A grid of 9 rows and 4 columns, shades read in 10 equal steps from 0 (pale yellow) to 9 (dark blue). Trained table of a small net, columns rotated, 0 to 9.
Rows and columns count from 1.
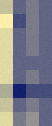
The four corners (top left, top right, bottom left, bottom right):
2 6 1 6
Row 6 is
1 6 5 6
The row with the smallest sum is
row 9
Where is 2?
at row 1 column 1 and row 8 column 1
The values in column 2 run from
5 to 9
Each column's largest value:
3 9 7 7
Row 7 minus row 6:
2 3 2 1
